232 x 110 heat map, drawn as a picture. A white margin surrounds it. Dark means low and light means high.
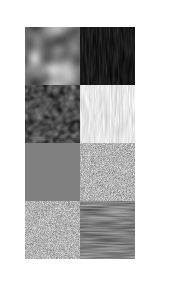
It is made of 4 by 2 panels. Panel 1,1: middling, smooth, strong in contrast. Panel 1,2: very low, streaked downward, faint in contrast. Panel 2,1: low, blotchy. Panel 2,2: very high, streaked downward, faint in contrast. Panel 3,1: middling, flat. Panel 3,2: high, fine-grained. Panel 4,1: high, fine-grained. Panel 4,2: middling, streaked across.
